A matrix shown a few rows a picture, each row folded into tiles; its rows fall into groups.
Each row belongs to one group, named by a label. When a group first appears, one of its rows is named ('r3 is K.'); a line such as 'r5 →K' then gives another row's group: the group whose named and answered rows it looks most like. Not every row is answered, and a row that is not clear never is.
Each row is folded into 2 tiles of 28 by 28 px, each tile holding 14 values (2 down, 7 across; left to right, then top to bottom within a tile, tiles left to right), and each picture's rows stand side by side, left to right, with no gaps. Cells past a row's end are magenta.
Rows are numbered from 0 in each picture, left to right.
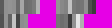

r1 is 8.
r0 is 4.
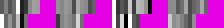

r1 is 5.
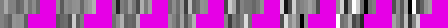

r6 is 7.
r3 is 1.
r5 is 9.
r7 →1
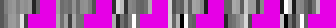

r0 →5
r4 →5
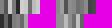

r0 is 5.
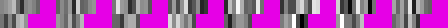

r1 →1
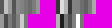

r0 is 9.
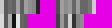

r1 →4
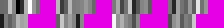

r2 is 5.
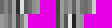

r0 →1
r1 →4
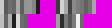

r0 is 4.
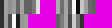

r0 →4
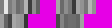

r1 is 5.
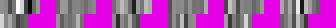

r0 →7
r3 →4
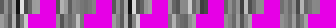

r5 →1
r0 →1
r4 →1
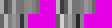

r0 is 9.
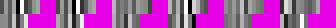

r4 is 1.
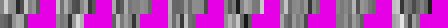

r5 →7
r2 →9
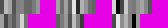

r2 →9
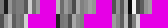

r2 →1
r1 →5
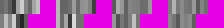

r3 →7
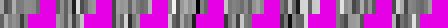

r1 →1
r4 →5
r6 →7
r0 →9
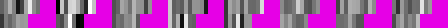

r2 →5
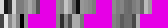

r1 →8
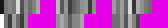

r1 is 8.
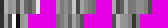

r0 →4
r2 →9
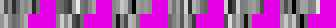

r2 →8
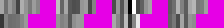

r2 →1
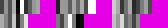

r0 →1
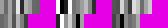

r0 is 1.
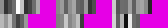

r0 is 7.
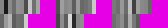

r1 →4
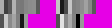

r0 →9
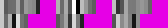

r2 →9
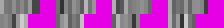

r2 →9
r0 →8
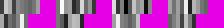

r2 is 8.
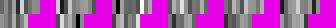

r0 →1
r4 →5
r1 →9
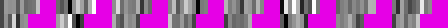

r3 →7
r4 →5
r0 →4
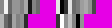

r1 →9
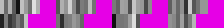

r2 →5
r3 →1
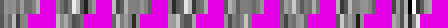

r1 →7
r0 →4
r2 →9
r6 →9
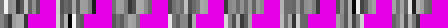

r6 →1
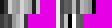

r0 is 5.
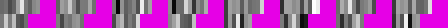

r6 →8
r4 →4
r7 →4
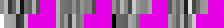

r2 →5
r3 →1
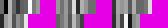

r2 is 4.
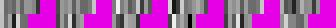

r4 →4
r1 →4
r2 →7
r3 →9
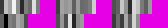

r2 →5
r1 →4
